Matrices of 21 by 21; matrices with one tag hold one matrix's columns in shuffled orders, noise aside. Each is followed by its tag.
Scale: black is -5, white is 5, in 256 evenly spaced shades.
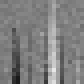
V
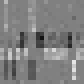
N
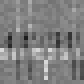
N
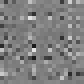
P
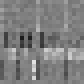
N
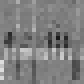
N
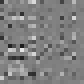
P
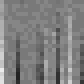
V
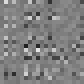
P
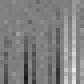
V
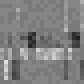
N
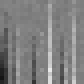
V
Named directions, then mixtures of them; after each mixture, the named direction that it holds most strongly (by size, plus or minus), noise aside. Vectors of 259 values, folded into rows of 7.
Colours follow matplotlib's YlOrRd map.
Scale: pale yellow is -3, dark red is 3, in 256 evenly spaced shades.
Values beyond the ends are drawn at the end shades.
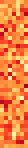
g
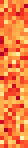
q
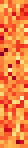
g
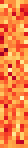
g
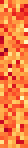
q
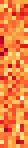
q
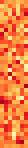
g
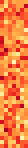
q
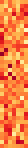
g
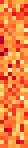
q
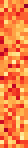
q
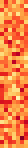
q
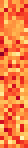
q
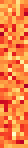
g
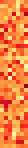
g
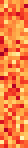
q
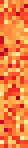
q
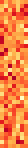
q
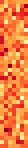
q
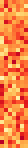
q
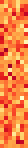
g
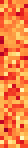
q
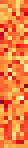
g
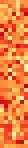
g
